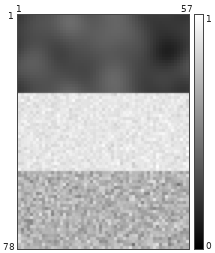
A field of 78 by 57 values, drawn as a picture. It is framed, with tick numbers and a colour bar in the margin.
It is made of 3 by 1 panels. Panel 1,1: low, smooth. Panel 2,1: very high, fine-grained, faint in contrast. Panel 3,1: high, fine-grained.
